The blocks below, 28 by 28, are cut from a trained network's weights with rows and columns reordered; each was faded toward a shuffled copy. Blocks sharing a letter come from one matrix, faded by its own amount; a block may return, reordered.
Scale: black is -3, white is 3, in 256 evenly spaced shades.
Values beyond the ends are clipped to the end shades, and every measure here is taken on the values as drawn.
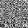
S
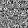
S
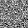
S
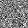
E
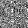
E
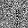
E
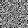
S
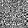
E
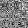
S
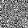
E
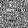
E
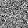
E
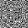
S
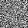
E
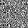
E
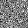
S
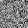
S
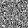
E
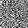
E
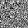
S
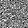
E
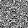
E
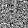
E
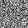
S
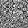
S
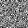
S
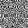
S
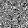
E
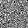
E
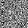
E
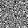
E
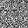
S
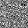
S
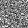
S
